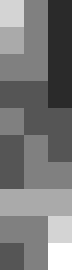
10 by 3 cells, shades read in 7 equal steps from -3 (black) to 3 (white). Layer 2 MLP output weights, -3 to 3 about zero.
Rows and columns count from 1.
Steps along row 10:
up up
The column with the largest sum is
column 1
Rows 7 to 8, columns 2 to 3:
0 0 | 1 1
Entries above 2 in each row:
0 0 0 0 0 0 0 0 0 1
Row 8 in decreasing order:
1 1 1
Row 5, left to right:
0 -1 -1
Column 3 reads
-2 -2 -2 -2 -1 -1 0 1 2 3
